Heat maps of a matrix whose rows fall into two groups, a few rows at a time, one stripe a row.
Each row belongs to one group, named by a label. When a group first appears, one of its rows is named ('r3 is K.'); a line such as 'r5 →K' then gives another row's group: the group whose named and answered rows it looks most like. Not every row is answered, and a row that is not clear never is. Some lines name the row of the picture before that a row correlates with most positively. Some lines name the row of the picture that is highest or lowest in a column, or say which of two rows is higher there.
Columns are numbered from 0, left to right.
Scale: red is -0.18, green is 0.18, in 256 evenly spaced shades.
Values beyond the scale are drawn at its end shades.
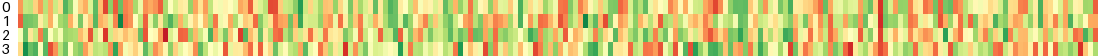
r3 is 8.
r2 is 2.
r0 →2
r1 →2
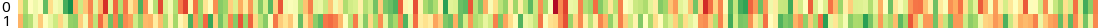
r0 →2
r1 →2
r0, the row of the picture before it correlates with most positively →2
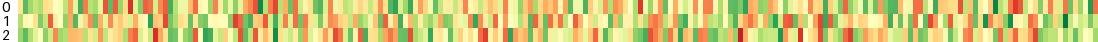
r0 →2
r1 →8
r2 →8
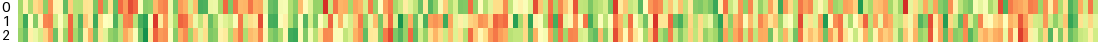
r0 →8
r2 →8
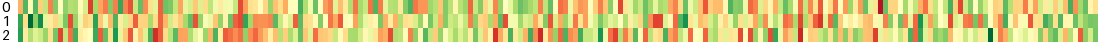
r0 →2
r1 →8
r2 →8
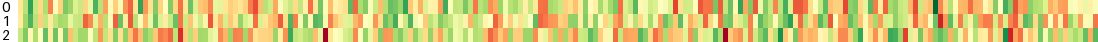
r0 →2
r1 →2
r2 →8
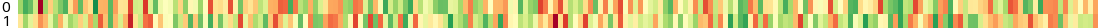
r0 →2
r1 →2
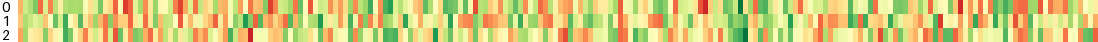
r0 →2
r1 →2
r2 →2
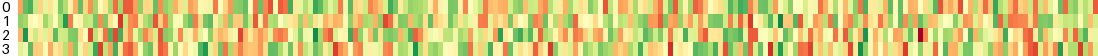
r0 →2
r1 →8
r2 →2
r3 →8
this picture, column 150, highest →1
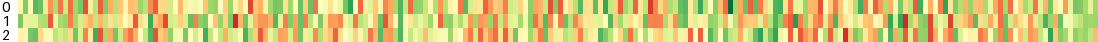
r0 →8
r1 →8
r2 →8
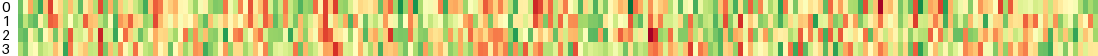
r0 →8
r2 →8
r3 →8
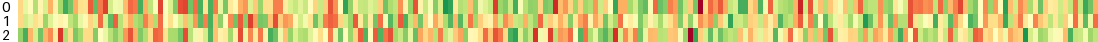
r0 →2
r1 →2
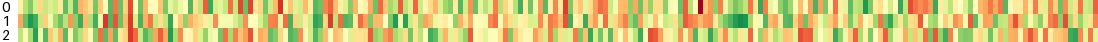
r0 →2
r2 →8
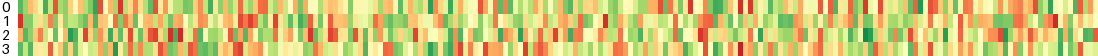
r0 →8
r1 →2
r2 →2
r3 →8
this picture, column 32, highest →0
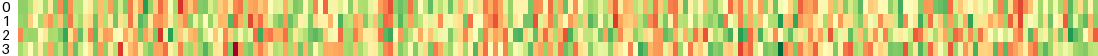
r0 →8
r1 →8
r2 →2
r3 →8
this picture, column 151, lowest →2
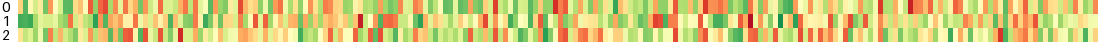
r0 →2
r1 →8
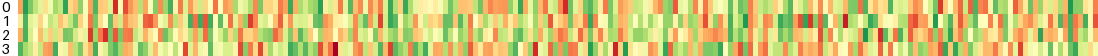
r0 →2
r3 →8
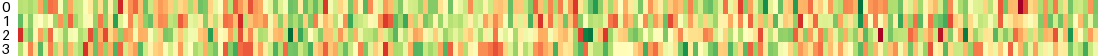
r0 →8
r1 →8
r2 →2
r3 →8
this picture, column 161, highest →2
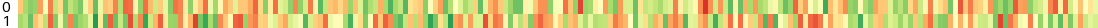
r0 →2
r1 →8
